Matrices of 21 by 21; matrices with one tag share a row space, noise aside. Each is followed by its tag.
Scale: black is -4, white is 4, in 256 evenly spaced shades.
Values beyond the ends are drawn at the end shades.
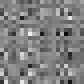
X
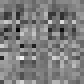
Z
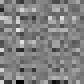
Z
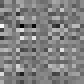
Z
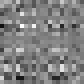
Z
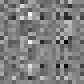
X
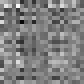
Z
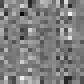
X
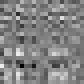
Z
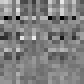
Z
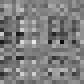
Z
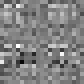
Z
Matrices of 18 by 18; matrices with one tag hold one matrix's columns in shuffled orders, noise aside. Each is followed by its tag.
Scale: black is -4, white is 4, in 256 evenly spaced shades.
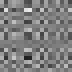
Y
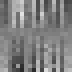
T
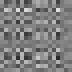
Y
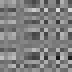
Y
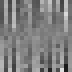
T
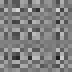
Y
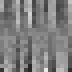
T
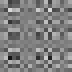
Y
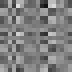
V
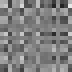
V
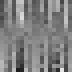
T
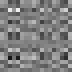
Y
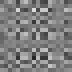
Y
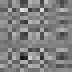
Y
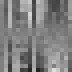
T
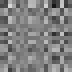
V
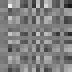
V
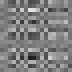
Y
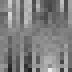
T
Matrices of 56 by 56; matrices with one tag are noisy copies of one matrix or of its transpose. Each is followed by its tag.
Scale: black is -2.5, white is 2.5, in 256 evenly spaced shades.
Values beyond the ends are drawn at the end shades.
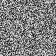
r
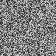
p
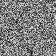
p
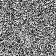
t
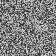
t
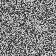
t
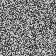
r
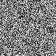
p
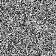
t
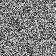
p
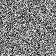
p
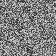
p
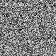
p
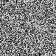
t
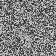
t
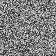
r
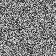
p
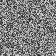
p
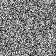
r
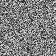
p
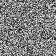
p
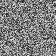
p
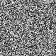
r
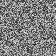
p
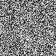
t
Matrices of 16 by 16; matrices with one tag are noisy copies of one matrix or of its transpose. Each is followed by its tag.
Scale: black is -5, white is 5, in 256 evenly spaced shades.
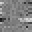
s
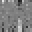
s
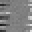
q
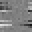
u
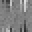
u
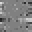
s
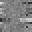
s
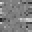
s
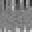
q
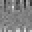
q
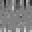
q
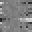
s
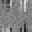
u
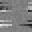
u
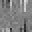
u
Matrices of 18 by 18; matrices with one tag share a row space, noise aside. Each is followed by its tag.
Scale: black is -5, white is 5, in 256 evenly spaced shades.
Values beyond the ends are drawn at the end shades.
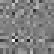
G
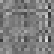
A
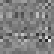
A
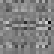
A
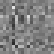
G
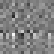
G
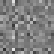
G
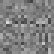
A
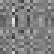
G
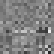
A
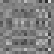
A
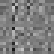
G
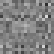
A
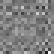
A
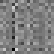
G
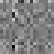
G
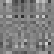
A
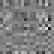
A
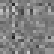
G
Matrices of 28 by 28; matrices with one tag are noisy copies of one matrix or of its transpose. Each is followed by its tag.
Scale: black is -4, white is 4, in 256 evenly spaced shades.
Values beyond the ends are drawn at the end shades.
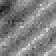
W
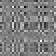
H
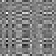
H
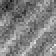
W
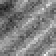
W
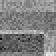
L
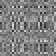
H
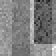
L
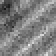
W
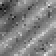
W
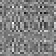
H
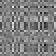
H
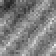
W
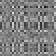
H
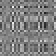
H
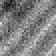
W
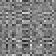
H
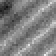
W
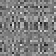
H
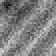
W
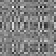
H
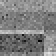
L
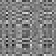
H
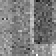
L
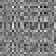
H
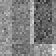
L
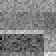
L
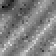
W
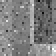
L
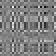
H
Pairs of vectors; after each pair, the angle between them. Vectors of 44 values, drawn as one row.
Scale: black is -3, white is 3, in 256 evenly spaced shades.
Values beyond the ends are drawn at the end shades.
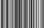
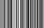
partly opposed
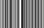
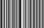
nearly opposite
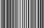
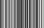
nearly opposite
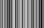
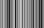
nearly parallel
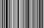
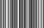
nearly opposite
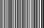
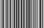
partly opposed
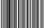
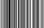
nearly parallel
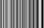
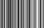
partly opposed
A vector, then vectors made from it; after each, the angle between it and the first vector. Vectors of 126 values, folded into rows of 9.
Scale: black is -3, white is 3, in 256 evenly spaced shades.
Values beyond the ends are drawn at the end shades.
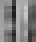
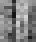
nearly parallel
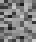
orthogonal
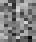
partly aligned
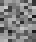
orthogonal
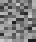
orthogonal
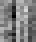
nearly parallel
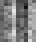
nearly opposite
